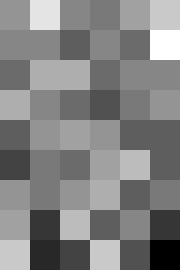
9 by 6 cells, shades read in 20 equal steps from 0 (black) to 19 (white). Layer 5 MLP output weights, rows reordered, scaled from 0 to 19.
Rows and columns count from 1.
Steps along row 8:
down up down up down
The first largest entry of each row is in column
2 6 2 1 3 5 4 3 1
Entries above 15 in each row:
1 1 0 0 0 0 0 0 0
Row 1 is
11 17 10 9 12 15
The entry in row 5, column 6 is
7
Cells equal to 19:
1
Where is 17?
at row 1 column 2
